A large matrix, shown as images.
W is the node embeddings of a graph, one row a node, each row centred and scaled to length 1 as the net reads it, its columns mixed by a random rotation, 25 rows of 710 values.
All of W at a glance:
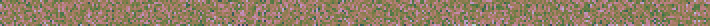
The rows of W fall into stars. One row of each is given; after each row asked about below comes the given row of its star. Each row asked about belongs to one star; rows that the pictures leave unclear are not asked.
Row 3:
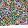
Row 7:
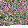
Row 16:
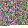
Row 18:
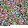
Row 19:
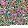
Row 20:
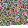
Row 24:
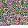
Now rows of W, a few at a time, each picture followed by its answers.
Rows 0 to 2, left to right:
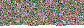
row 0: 3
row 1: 20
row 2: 24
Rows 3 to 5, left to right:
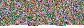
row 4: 7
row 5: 16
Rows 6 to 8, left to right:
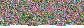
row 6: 16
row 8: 19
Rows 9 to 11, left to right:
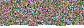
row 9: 3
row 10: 19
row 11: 16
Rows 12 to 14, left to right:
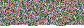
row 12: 20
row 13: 3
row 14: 16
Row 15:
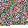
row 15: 20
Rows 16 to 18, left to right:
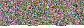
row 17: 3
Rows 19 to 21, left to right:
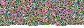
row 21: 24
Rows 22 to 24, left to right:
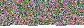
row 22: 18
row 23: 20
